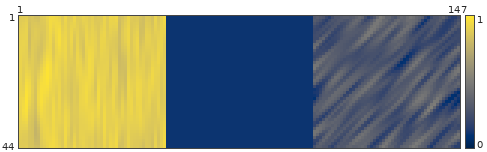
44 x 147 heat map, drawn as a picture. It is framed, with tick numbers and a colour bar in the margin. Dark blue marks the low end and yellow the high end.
The table splits into one row of 3 panels. Panel 1,1: very high, streaked downward, faint in contrast. Panel 1,2: very low, flat. Panel 1,3: low, slanting up to the right.
